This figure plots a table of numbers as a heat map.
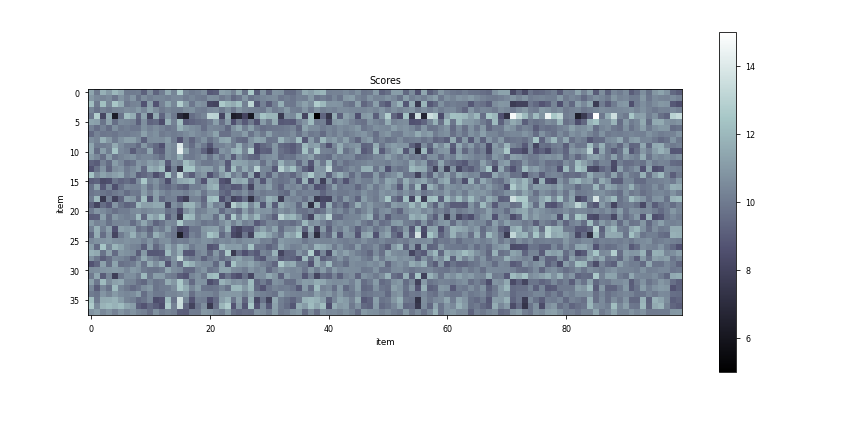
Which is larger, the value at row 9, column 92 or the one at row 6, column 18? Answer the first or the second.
the second
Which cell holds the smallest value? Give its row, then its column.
4, 38
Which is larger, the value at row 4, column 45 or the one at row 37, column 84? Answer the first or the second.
the second
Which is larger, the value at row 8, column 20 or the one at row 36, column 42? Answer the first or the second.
the second
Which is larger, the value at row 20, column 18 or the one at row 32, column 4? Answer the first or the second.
the second
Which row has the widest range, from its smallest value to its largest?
4
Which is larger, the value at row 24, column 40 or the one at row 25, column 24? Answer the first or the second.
the second
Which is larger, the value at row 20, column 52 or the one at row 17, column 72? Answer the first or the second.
the second
